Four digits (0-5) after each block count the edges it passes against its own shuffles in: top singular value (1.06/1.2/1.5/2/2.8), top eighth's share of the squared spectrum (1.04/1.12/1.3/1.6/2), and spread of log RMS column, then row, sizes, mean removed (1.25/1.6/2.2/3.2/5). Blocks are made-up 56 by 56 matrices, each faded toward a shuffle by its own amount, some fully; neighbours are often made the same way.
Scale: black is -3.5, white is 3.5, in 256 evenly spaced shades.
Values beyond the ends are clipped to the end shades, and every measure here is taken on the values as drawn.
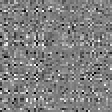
4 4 3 3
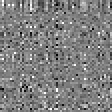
4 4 2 2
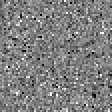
0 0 0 0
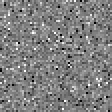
0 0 0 0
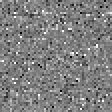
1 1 0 0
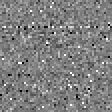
2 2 0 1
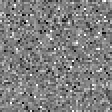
0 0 0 1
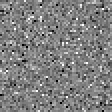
0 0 0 0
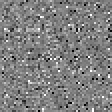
3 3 1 1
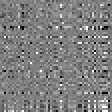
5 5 3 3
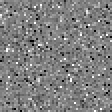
1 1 0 0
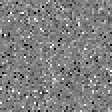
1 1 0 0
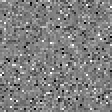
2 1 0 1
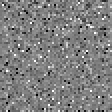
3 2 0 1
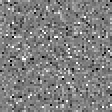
2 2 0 1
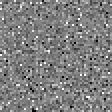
2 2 0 0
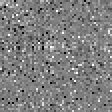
3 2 1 1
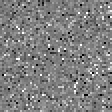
1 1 0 0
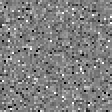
0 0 0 0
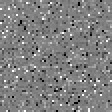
2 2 0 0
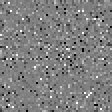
2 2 0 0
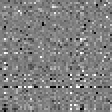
4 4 2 2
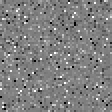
0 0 0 0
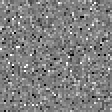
1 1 0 0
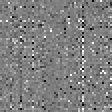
4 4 2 1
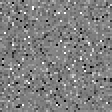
1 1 0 0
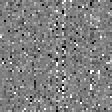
2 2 2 0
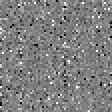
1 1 1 0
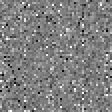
1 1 2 0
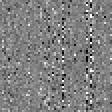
3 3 3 0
